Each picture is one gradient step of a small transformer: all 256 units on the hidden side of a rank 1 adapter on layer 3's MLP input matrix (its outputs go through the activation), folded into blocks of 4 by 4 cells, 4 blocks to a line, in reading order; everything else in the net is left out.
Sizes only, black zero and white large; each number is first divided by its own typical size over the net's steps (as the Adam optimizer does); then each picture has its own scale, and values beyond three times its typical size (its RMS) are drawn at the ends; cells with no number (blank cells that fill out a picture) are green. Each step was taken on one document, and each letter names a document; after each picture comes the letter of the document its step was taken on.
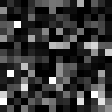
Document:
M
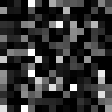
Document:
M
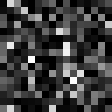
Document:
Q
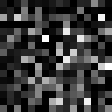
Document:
Q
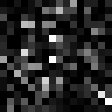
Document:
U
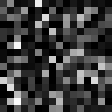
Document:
Q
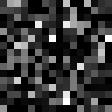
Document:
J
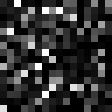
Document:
J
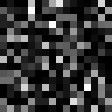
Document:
M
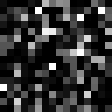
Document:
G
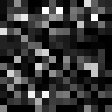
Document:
J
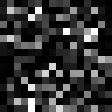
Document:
G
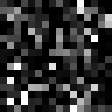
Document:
G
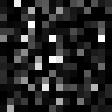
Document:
U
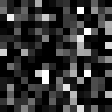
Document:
G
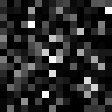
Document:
U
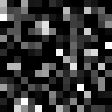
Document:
G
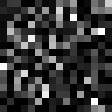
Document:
J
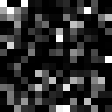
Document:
G
